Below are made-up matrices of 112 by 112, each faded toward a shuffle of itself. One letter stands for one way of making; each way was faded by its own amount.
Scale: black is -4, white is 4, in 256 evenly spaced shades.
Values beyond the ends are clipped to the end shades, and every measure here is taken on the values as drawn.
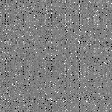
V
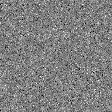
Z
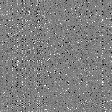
V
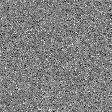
Z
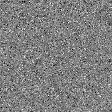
Z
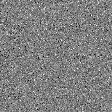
Z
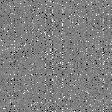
V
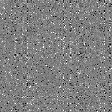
V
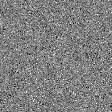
Z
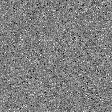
Z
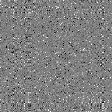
V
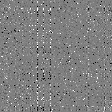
V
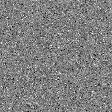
Z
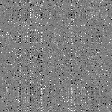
V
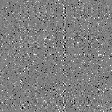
V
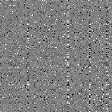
V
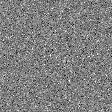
Z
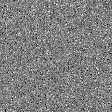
Z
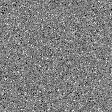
Z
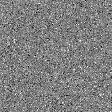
Z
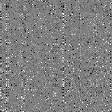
V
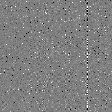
V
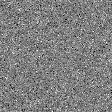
Z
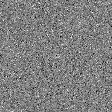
Z
